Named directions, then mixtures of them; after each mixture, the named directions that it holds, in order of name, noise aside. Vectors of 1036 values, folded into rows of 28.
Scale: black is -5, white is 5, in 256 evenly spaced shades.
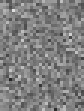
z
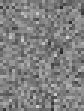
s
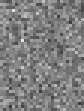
s, z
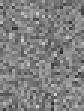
s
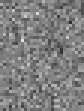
s, z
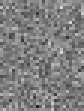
s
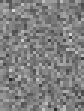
z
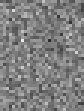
s, z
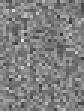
s, z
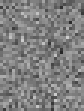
s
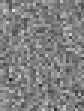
z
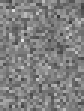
s, z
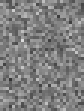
s, z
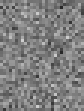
s
